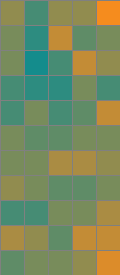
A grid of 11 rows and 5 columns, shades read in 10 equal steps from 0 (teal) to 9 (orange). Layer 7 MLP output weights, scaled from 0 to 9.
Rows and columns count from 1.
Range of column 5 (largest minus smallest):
7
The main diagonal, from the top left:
5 1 2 4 7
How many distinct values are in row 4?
3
